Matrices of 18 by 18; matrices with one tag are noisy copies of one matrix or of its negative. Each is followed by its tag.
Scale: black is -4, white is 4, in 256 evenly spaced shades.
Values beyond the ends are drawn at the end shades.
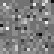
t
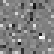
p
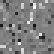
p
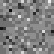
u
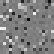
u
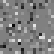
p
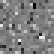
p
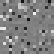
u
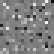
t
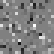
p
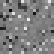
u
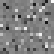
t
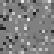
u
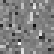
p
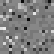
u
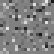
t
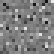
t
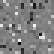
p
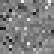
u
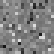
p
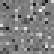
t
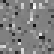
p
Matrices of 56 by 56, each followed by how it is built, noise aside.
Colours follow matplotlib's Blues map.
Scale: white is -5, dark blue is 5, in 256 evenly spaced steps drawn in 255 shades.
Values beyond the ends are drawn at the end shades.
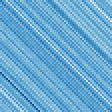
Toeplitz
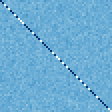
diagonal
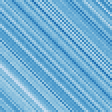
Toeplitz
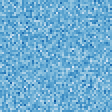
noise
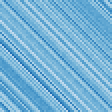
Toeplitz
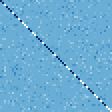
diagonal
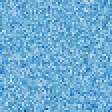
noise
